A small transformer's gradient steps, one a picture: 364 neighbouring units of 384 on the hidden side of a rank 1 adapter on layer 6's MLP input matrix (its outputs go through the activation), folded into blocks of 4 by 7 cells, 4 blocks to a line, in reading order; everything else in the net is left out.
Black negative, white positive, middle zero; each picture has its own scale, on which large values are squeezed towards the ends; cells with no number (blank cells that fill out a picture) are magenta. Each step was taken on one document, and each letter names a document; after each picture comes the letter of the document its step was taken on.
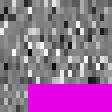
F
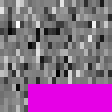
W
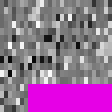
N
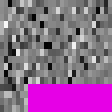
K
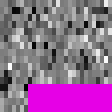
K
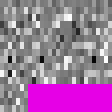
N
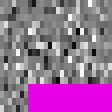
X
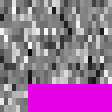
F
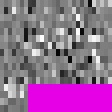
X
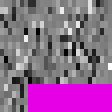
X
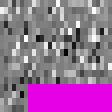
X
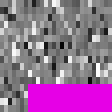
F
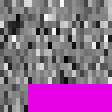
W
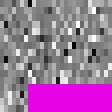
X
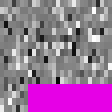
X
